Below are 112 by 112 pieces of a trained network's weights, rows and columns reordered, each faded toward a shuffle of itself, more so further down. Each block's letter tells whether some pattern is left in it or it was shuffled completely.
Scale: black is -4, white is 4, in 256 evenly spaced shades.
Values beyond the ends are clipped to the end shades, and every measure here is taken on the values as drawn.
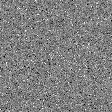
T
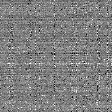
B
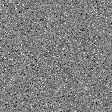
T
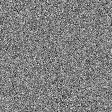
T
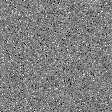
T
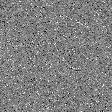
T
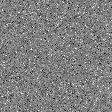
T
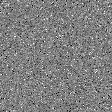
T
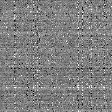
B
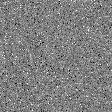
T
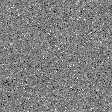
T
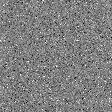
T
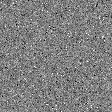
T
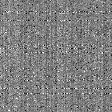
B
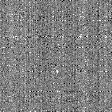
B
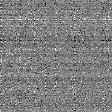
B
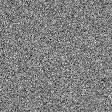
T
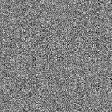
B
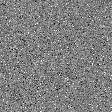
T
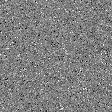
T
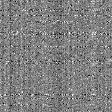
B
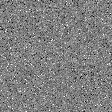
T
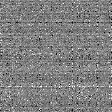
B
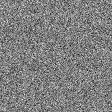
T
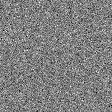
T
